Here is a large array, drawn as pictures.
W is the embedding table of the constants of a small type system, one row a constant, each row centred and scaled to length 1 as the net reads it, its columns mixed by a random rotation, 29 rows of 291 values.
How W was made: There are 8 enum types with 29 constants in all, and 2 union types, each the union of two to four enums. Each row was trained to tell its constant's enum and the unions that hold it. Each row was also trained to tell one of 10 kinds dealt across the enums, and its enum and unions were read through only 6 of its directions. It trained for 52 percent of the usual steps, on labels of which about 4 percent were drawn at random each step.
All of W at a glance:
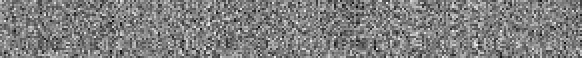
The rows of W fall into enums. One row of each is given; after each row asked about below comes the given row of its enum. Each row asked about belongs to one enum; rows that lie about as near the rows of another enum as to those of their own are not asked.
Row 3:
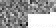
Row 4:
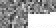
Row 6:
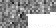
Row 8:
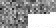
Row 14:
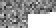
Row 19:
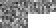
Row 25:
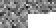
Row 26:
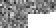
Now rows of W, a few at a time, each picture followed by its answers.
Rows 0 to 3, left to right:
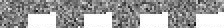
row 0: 8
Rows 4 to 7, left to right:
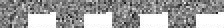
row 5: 14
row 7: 3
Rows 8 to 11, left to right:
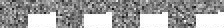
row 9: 26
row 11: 3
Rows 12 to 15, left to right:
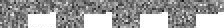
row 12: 26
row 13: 25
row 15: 8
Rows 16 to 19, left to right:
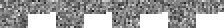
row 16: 8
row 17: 8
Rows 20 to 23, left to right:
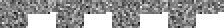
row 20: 3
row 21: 4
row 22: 3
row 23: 4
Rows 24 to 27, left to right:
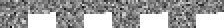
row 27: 25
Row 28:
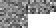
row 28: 6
